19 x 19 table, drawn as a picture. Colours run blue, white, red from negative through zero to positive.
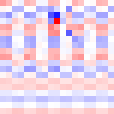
Odd patch: rougher, in the top middle. Seam: horizontal, 70% of the way down, the bottom part calmer. Roughest part: top middle. Stripes: horizontal, repeating 4 times. Slope: none.
